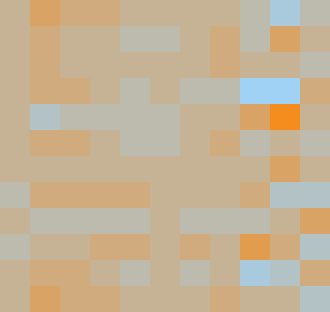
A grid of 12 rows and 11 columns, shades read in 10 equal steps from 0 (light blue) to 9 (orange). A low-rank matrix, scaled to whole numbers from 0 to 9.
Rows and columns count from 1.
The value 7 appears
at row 10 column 9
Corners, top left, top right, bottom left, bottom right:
4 3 4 2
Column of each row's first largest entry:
2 10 2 2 10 2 10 2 11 9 2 2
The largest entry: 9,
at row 5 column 10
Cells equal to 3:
28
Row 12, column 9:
4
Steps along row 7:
same same same same same same same same up down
